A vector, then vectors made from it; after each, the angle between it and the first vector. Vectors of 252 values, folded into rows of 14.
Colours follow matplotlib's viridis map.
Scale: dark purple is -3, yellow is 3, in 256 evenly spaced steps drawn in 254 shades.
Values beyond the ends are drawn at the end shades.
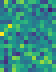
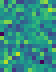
nearly opposite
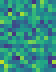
partly opposed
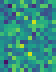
partly aligned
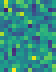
partly aligned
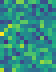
nearly parallel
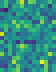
partly aligned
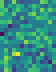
nearly opposite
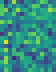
nearly opposite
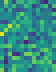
nearly parallel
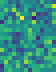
orthogonal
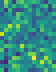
nearly parallel
